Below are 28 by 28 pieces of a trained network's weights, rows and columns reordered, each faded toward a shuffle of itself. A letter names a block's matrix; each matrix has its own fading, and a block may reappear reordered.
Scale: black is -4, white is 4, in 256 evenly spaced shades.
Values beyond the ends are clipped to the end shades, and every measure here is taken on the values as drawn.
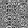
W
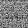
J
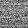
J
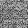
J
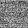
J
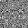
W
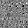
W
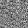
W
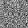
W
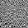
W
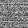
J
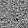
W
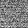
J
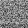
J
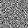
W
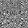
W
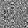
W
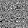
W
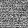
J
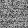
J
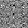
W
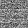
J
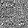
W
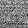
J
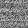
J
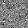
W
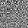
W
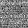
J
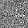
W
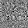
W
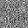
W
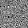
W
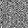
W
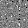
J
